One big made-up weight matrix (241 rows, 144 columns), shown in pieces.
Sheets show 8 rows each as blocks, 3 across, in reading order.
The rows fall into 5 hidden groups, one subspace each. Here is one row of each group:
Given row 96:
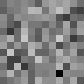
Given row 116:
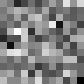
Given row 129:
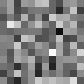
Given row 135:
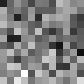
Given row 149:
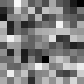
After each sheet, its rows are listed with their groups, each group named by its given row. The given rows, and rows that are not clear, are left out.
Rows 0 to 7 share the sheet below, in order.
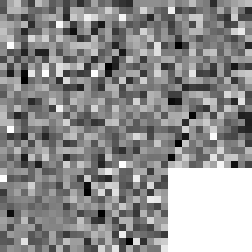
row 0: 116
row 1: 96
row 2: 116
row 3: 116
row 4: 129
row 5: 149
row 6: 116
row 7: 116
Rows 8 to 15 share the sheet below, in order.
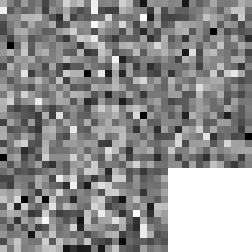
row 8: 116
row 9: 129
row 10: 149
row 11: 96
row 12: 96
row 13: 96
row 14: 149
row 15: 135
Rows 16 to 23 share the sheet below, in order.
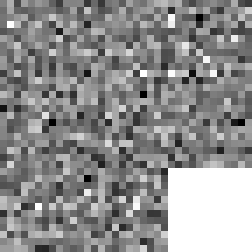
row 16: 129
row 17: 149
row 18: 116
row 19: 149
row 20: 149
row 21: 129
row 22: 129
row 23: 149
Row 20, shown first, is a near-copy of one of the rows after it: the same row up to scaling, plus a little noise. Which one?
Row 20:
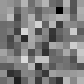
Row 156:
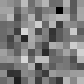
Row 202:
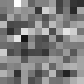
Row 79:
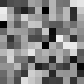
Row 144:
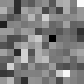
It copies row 156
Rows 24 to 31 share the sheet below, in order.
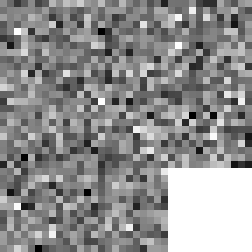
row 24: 116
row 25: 116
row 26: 96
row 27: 135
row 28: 135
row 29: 149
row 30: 129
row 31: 149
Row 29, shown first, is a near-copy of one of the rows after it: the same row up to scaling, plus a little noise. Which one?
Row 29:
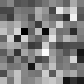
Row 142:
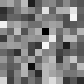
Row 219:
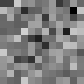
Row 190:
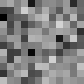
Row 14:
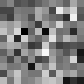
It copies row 14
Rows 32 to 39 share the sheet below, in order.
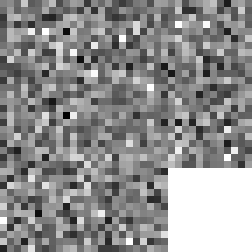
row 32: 135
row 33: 96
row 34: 129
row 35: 135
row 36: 135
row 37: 96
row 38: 135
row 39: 116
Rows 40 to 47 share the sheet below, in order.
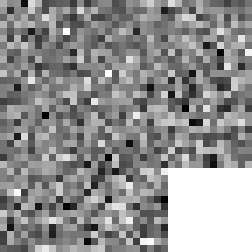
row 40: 135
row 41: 135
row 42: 135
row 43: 149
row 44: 135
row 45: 129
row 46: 129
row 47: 149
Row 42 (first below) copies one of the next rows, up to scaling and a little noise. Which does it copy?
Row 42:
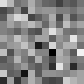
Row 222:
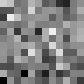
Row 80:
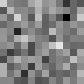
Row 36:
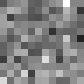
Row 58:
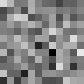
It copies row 58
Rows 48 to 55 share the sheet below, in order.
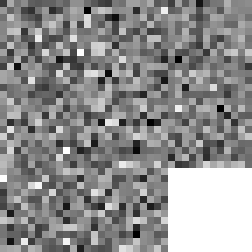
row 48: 96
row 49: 116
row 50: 96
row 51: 96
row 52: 129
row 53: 129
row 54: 116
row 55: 129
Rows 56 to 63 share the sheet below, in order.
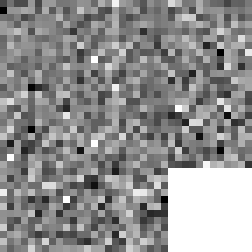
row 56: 116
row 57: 96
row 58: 135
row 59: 96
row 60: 96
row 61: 129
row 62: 135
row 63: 149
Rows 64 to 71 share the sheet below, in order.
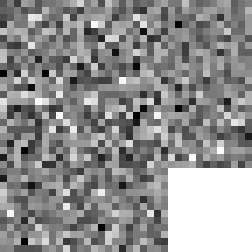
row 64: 116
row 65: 129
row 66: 129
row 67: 96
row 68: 149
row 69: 129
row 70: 116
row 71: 96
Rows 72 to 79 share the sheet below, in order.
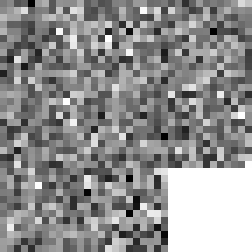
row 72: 96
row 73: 149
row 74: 149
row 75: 96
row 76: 96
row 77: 116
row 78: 96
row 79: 149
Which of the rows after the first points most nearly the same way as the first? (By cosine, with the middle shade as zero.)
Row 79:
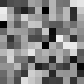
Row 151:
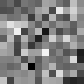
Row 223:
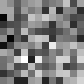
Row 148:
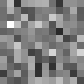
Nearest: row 223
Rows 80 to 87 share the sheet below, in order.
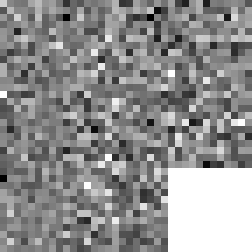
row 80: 135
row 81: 96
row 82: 129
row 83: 116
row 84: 116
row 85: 129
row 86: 116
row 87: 149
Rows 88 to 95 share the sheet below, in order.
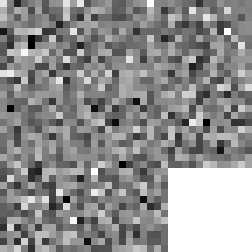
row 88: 116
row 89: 135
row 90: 96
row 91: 129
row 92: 129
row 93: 129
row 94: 135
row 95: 129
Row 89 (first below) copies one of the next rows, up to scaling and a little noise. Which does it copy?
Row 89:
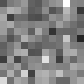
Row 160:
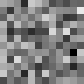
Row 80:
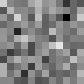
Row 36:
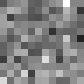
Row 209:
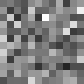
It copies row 36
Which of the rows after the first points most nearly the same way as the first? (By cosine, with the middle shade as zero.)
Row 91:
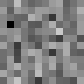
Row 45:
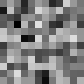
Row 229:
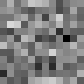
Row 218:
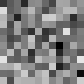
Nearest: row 218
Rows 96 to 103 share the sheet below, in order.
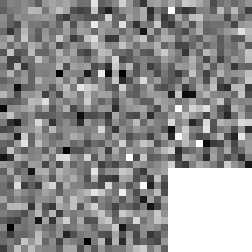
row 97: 129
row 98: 116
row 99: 149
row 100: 116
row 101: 129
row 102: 96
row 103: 129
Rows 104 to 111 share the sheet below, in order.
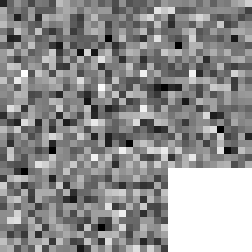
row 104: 135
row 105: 96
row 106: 116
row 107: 129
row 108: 149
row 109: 135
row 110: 116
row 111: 96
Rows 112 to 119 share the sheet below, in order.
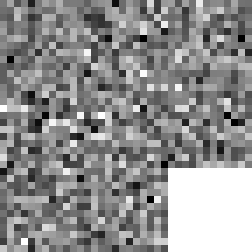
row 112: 96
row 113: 149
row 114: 96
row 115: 149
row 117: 129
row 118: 135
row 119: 135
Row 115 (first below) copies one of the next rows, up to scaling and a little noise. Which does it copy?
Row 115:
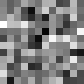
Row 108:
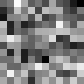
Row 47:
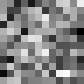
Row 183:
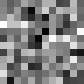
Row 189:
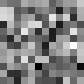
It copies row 183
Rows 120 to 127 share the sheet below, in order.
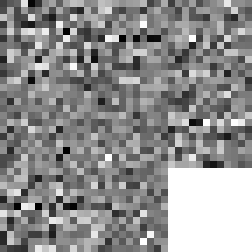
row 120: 135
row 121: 129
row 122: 96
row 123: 96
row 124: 135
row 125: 129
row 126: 129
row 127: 96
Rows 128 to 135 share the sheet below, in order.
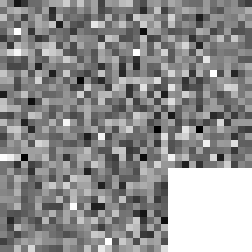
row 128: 116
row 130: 116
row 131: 116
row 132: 149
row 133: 116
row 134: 96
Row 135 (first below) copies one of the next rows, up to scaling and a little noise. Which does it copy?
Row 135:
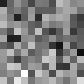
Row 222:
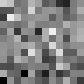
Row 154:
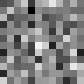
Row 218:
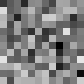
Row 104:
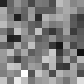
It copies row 104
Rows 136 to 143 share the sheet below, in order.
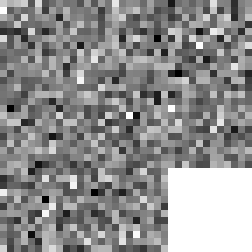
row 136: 116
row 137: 96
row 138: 116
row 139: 129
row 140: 149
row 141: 149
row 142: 149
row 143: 129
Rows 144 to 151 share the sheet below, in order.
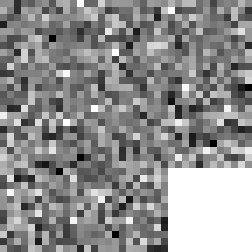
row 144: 149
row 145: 149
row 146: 116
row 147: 129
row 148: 129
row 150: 129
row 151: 149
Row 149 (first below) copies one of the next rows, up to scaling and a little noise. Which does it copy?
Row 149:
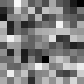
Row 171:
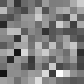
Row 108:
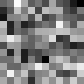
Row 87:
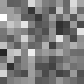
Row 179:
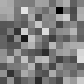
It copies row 108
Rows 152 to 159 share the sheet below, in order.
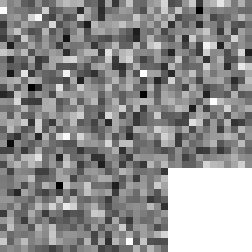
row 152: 116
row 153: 149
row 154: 135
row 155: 96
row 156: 149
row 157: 129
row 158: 129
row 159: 116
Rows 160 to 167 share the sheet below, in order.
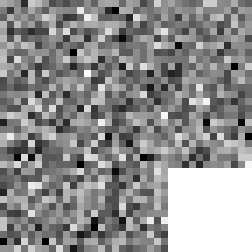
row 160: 135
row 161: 149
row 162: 96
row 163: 116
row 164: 149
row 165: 96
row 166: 116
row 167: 96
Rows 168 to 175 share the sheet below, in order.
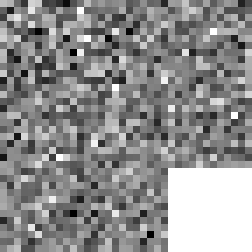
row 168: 135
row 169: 116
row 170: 149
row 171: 149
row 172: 96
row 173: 135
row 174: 149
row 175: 96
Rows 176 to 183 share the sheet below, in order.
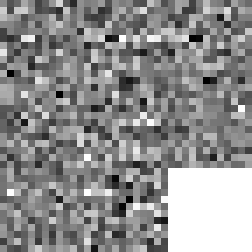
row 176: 129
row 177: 129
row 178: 129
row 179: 149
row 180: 129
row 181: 116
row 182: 129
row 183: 149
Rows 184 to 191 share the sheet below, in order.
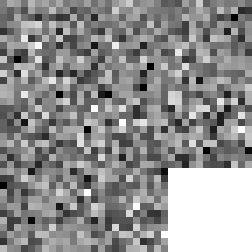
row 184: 96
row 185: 96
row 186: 96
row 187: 149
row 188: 129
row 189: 149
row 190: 149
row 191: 149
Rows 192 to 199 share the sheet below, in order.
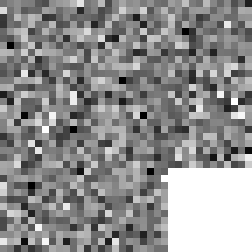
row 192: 116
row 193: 129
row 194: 116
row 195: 149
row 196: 96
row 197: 116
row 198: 116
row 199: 135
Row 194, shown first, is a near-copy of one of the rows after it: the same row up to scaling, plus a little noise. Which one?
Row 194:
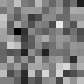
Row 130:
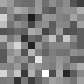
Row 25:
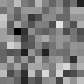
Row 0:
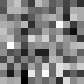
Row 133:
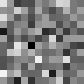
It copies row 25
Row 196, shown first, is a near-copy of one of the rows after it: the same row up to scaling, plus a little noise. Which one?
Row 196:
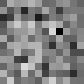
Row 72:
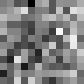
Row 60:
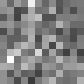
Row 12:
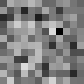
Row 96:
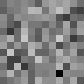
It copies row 12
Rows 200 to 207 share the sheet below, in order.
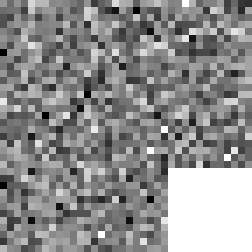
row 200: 96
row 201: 149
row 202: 149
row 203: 135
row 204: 116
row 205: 96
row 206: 149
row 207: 116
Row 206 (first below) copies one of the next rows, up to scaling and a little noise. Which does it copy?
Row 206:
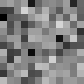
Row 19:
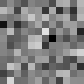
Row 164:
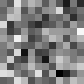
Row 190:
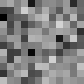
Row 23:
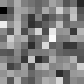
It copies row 190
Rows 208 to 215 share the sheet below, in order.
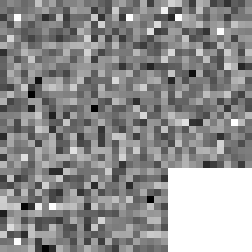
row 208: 129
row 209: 135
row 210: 135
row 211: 135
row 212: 129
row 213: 129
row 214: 129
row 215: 135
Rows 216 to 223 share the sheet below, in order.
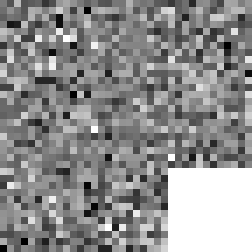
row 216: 129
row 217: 116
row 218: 135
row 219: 149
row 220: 116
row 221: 135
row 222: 135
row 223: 149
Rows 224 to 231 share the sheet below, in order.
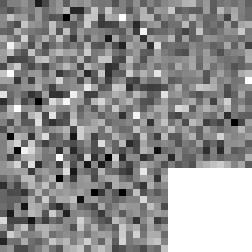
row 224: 96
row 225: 96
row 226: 116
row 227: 96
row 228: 135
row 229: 129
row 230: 149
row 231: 129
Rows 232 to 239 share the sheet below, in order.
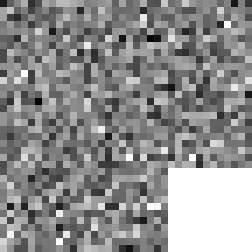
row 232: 135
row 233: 129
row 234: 116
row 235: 96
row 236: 116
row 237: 135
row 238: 96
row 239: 129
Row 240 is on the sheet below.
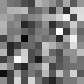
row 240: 96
